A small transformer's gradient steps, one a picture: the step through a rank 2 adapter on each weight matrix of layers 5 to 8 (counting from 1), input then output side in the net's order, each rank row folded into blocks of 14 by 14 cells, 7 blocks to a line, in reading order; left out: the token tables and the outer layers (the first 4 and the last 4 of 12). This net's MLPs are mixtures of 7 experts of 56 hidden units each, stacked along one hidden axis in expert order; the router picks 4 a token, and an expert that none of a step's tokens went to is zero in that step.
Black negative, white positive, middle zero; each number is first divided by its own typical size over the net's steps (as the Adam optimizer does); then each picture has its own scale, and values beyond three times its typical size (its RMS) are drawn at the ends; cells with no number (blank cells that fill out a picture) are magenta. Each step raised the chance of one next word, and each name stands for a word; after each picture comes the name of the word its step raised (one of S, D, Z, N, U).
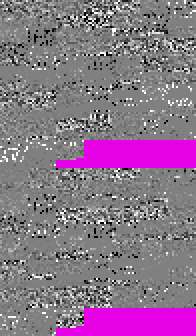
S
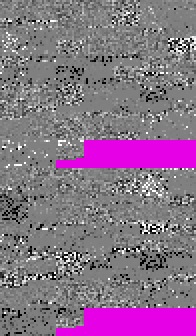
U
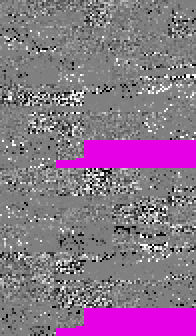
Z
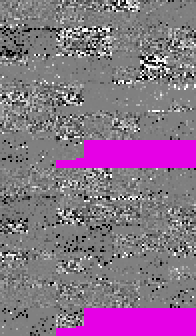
Z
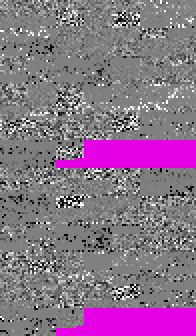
Z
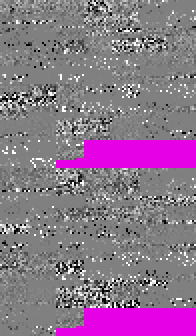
S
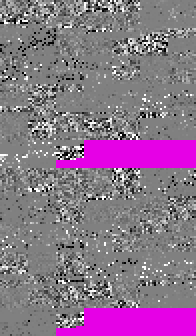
S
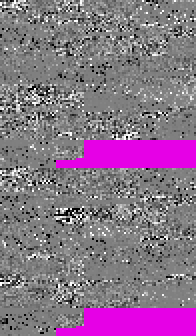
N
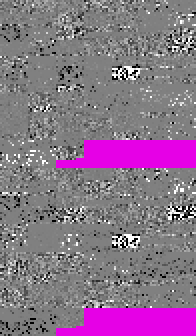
U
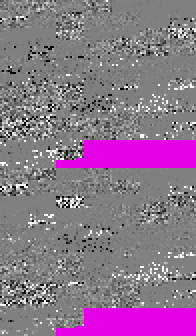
S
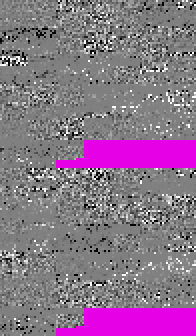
Z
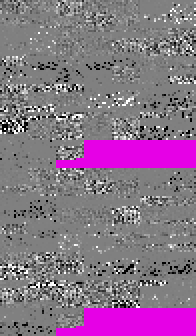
N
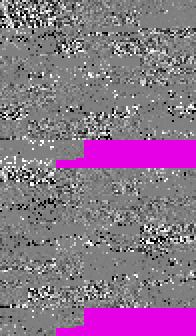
S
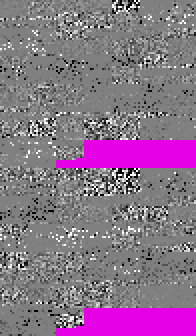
U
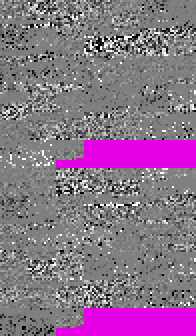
S
